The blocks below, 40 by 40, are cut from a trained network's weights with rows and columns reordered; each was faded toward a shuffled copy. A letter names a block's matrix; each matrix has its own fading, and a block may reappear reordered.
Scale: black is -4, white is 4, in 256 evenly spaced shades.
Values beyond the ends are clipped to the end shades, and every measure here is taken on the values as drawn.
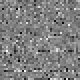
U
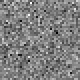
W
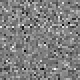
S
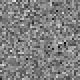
W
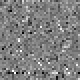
U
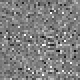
U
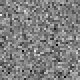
W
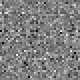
S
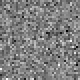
W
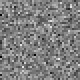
W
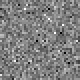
W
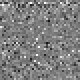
U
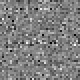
S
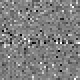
U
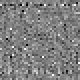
U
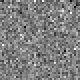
W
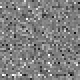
U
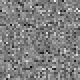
U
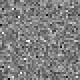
W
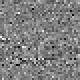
S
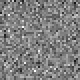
W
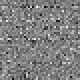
S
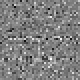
U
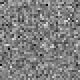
W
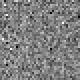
W
